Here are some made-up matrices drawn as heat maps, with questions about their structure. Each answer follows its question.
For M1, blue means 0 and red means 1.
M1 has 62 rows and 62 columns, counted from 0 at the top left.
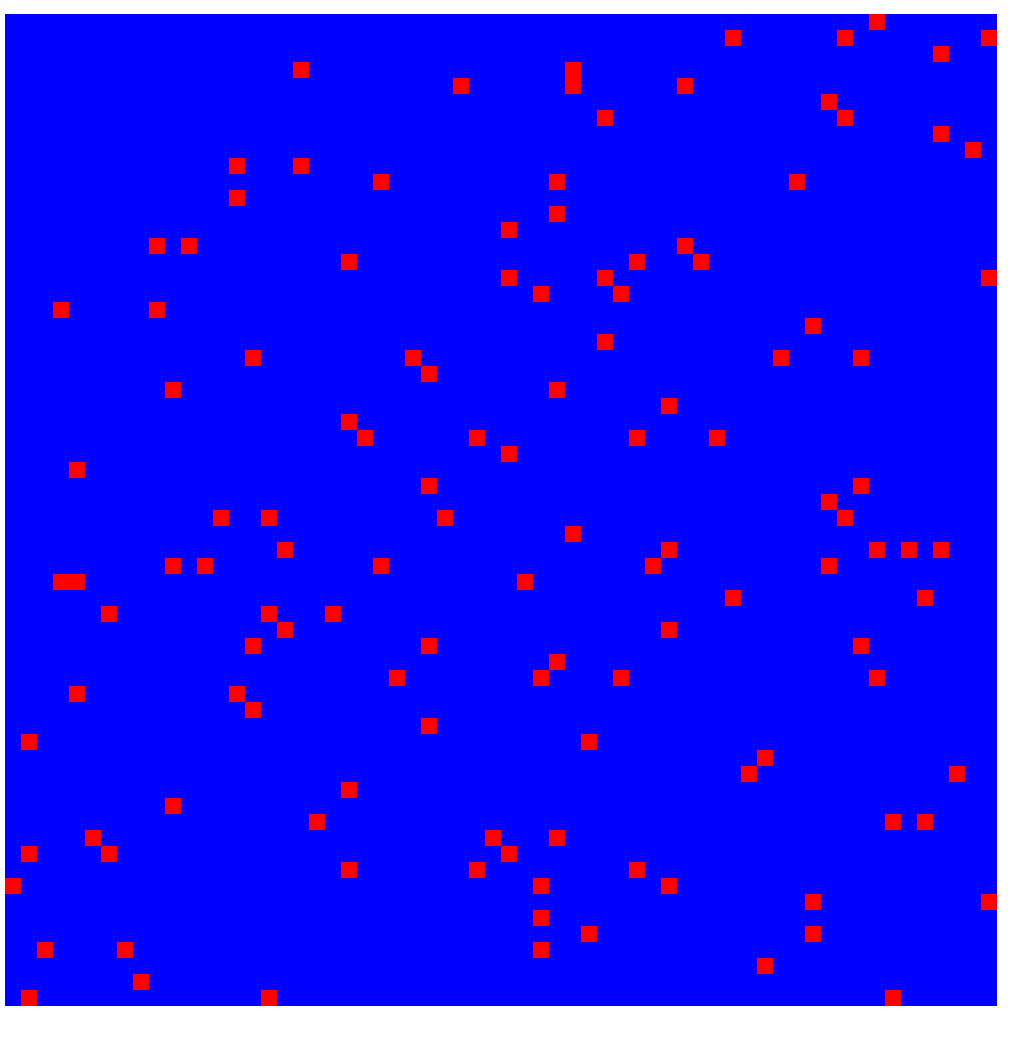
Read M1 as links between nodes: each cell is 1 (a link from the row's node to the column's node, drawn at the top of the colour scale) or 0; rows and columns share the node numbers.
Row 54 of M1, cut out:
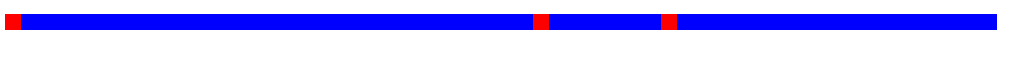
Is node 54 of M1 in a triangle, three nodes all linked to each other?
yes
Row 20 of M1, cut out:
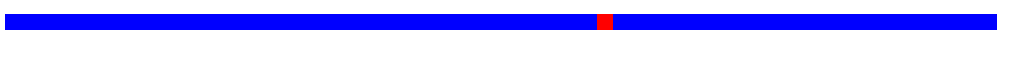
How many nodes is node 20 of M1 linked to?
1
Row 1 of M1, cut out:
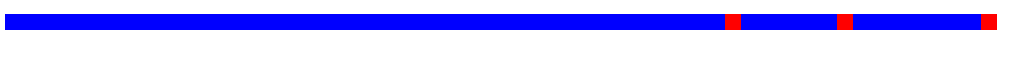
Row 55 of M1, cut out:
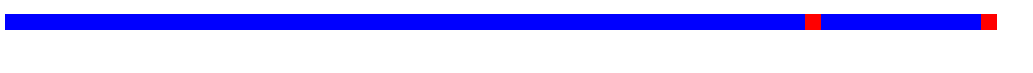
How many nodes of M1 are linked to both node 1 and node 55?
1
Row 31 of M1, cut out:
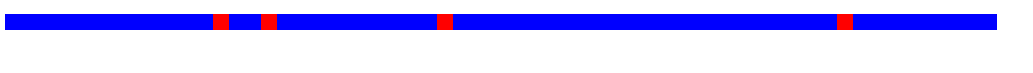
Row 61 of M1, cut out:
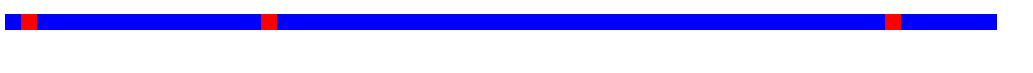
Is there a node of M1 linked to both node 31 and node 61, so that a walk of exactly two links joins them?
yes
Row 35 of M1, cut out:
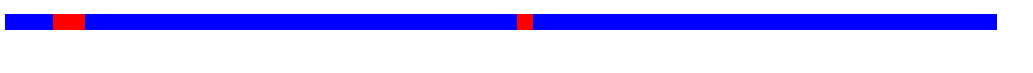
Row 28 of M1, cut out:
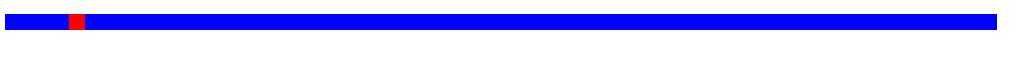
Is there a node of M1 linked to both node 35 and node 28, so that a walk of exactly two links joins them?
yes
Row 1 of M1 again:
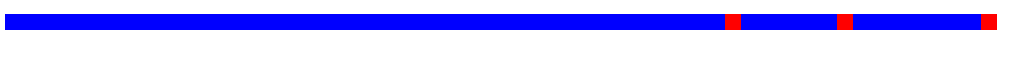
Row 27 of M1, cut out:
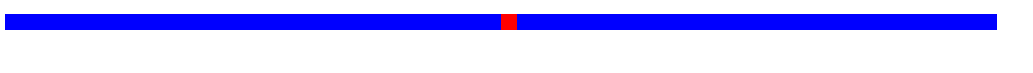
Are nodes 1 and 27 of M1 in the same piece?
yes
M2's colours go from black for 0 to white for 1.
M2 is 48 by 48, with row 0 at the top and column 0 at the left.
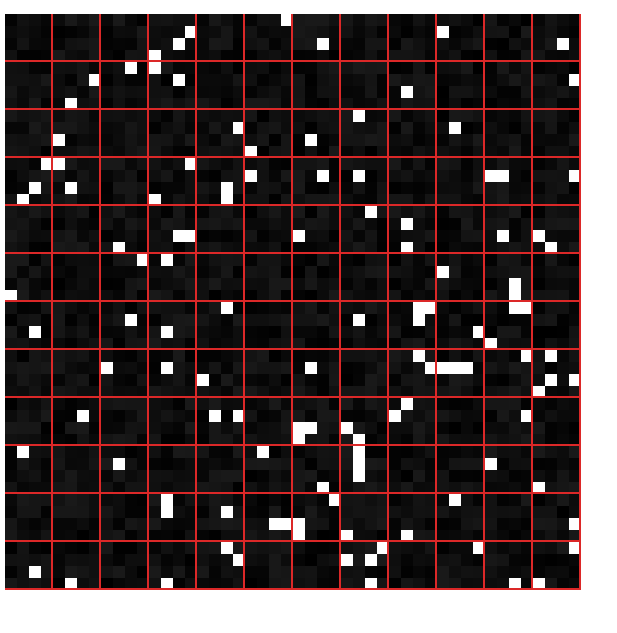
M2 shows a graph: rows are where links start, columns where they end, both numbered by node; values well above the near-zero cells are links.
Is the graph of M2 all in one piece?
yes
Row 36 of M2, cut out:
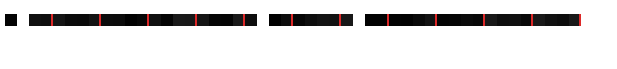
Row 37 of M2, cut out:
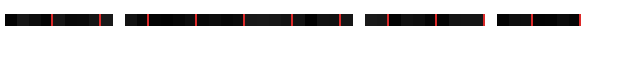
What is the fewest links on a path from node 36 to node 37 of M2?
2
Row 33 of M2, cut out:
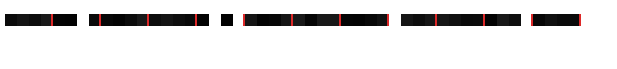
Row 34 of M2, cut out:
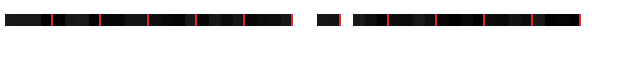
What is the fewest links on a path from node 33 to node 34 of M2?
3
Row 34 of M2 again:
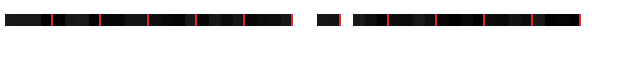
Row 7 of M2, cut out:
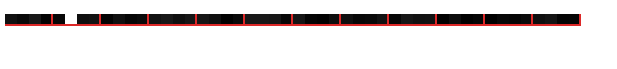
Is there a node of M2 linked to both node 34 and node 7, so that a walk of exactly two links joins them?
no
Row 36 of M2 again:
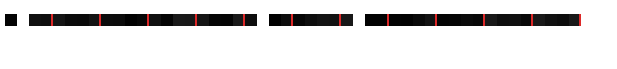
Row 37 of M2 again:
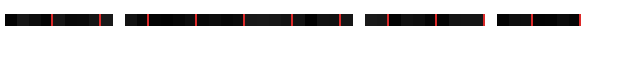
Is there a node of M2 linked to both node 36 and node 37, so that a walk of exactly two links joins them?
yes
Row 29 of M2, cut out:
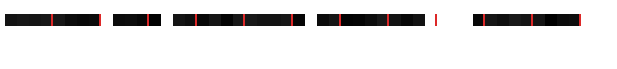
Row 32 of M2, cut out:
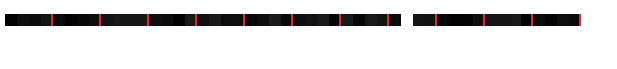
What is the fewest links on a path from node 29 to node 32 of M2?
5
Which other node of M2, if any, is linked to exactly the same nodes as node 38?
node 8
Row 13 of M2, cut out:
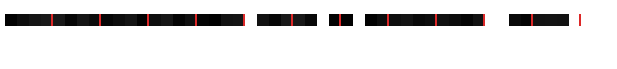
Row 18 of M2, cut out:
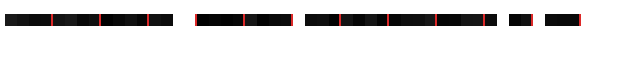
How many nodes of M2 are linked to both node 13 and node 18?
1
